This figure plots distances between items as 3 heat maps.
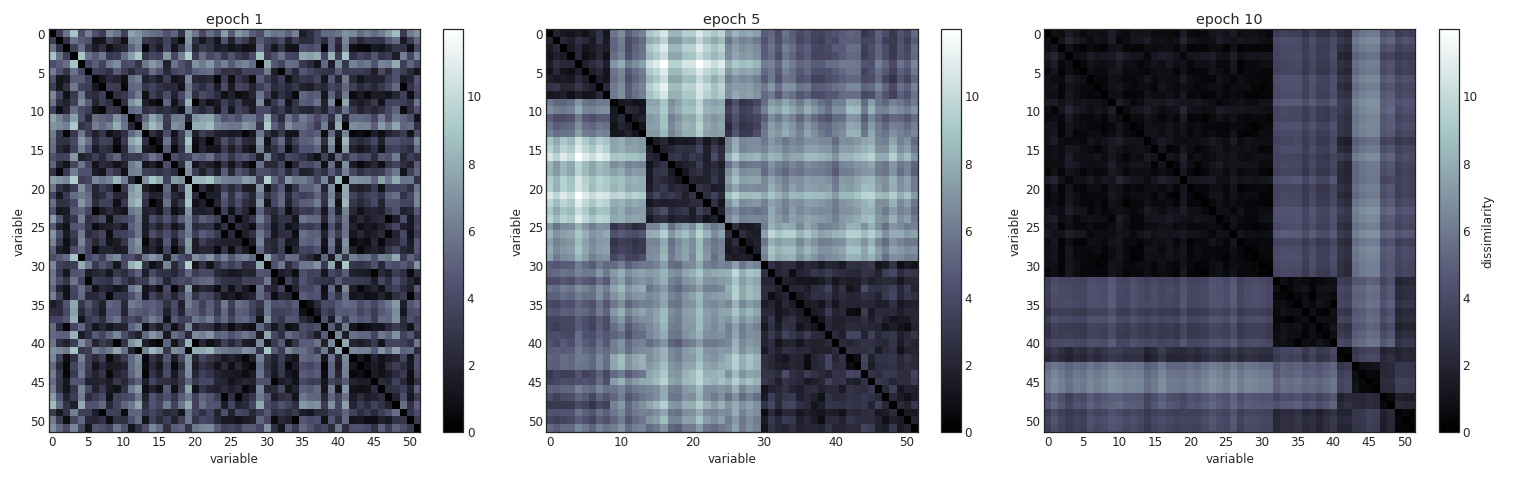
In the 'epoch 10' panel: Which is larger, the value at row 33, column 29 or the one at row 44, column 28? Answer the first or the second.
the second
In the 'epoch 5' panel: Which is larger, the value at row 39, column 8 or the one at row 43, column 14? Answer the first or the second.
the second
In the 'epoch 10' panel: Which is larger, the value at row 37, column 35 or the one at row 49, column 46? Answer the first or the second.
the second
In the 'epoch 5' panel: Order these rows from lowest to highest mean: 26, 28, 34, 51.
51, 34, 28, 26
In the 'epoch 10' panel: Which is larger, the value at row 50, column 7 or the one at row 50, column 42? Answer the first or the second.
the first
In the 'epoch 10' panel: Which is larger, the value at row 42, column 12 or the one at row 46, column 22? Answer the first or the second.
the second
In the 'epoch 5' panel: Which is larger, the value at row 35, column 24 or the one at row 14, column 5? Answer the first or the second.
the second
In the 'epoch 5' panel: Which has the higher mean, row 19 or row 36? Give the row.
19
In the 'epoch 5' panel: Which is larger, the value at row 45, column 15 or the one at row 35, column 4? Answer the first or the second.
the first
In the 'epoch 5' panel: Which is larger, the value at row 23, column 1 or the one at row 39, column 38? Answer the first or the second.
the first
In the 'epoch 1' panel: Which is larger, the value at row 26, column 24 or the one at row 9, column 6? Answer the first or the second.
the second
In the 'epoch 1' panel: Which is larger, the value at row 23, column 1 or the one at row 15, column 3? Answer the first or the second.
the second
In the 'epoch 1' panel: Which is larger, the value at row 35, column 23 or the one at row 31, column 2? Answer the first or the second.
the first
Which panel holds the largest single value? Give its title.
epoch 5
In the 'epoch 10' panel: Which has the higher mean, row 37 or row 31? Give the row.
37
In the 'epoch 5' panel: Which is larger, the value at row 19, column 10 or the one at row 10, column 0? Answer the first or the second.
the first
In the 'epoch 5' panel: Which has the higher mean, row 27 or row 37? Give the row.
27
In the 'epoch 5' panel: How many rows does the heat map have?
52
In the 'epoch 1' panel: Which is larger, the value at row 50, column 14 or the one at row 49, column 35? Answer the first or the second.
the first
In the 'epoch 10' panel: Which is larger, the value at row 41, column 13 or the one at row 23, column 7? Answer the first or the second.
the first
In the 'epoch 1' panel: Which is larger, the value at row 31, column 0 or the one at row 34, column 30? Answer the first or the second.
the first
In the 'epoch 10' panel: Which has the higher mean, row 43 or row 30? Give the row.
43
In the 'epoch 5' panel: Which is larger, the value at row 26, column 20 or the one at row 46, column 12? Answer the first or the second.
the first
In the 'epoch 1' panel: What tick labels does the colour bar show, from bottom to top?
0, 2, 4, 6, 8, 10
